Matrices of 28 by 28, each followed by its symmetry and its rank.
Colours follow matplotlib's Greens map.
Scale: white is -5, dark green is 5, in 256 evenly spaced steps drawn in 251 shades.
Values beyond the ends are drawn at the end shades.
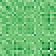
symmetric, rank three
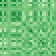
symmetric, rank three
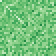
symmetric, full rank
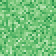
neither, full rank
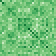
symmetric, rank five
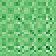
symmetric, rank three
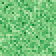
symmetric, full rank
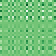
neither, rank one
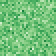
neither, full rank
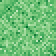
symmetric, full rank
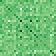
symmetric, rank five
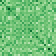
symmetric, rank five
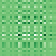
neither, rank one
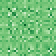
symmetric, rank three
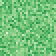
neither, full rank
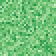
symmetric, full rank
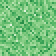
symmetric, full rank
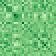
symmetric, rank five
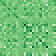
symmetric, rank five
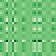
neither, rank one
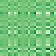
neither, rank one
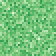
symmetric, full rank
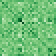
symmetric, rank five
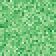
neither, full rank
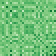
symmetric, rank three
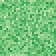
neither, full rank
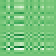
neither, rank one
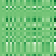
neither, rank one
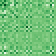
symmetric, rank three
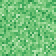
neither, full rank
